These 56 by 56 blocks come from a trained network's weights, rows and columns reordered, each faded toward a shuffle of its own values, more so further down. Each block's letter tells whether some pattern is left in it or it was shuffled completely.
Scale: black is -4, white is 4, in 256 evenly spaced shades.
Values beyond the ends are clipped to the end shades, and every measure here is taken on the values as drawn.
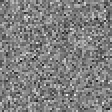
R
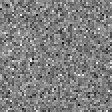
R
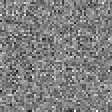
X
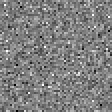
R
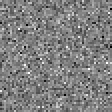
R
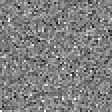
R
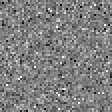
R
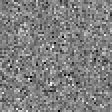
R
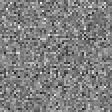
X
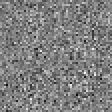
X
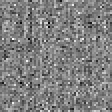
X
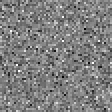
R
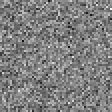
R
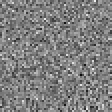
X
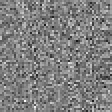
X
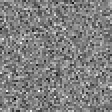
R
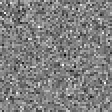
R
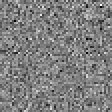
X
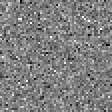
R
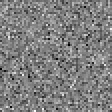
R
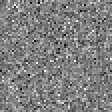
R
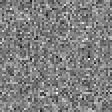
X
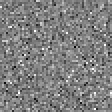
R
